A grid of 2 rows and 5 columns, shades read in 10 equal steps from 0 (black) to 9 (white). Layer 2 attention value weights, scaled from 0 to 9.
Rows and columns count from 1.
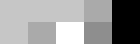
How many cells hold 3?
0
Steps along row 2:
down up down down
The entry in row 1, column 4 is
6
